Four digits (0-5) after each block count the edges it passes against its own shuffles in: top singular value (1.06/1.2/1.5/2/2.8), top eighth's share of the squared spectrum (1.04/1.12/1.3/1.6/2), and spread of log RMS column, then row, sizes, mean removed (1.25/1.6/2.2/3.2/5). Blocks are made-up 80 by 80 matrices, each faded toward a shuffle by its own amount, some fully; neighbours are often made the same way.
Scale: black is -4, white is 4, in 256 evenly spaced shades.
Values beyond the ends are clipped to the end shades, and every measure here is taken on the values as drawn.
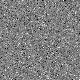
0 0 0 0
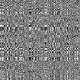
5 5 3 3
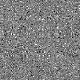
4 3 1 2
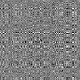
5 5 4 3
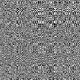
5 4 3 3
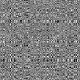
5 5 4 3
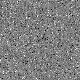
0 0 0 0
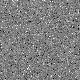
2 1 0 0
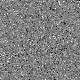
0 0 0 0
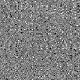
4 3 2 1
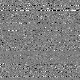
3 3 0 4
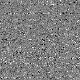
1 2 0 3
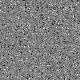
1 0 0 1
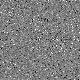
1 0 0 1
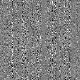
2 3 4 0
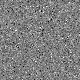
0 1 0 0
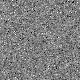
0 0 0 0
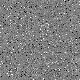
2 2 0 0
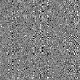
4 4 3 2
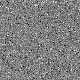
2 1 0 0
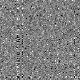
4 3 2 1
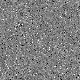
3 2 0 0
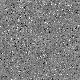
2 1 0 0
